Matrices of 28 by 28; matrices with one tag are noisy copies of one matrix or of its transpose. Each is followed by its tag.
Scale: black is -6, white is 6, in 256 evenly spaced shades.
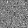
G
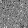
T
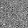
G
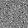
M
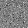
M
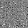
G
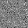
G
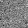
T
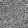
T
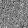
T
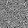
G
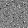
M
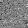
T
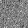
T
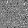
G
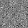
G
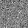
T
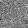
T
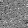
T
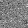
T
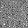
G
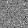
G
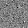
M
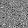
G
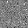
G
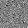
M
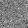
T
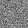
M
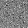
M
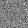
G
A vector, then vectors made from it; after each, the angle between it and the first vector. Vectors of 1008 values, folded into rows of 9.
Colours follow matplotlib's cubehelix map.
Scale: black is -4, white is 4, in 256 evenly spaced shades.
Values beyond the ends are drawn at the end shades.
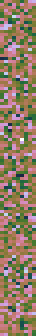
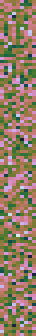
partly opposed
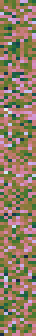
partly opposed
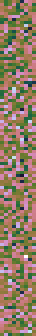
partly aligned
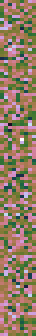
nearly parallel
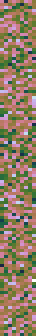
orthogonal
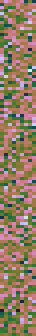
partly opposed
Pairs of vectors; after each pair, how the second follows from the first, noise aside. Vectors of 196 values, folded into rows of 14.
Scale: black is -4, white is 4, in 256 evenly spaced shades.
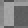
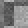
negated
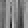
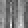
negated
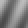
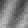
negated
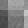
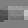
partly zeroed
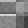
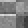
copied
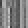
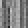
negated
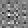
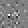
partly zeroed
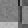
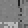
partly zeroed
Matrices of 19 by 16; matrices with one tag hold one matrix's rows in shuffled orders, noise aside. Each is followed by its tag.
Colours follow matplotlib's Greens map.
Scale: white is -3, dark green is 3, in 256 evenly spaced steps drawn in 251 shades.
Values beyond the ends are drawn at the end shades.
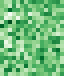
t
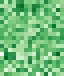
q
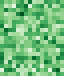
q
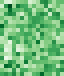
t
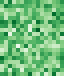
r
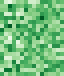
t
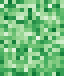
q
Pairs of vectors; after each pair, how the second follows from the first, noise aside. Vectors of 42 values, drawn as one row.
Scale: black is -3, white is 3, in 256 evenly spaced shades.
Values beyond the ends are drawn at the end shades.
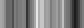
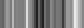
negated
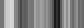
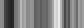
negated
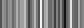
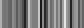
negated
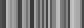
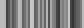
negated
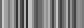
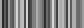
negated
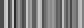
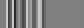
partly zeroed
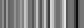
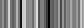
wrapped around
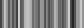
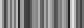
negated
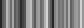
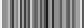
sign-scrambled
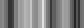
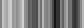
wrapped around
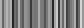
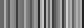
wrapped around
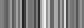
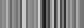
negated
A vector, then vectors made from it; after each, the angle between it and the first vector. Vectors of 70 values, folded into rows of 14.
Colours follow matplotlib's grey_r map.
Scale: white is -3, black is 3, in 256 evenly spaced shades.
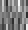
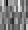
nearly parallel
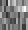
partly aligned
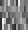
orthogonal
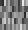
partly opposed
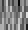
nearly opposite
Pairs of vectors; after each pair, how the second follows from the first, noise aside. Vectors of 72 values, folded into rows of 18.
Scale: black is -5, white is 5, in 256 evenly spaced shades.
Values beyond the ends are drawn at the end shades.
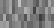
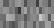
shuffled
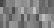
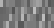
sign-scrambled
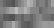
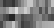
scaled up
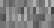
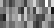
scaled up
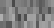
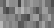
shuffled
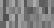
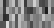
scaled up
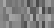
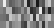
scaled up
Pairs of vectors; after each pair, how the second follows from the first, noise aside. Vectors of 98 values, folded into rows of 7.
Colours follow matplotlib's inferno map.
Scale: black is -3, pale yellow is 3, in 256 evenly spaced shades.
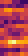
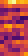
wrapped around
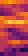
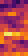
reversed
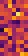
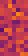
shrunk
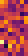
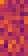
shrunk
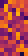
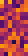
wrapped around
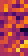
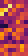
reversed
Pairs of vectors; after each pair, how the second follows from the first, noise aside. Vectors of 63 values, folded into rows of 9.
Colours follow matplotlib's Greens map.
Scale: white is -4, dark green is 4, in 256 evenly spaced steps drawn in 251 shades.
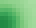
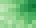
reversed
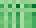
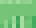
partly zeroed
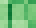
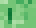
partly zeroed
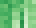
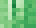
reversed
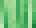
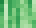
reversed
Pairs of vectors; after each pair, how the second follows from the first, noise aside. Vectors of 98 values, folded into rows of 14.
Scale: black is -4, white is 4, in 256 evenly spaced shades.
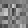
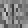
sign-scrambled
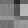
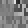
sign-scrambled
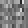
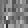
reversed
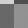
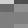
partly zeroed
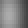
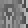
sign-scrambled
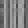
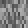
shuffled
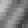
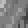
partly zeroed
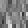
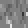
partly zeroed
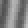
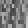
sign-scrambled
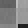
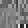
sign-scrambled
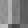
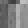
reversed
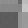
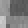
reversed
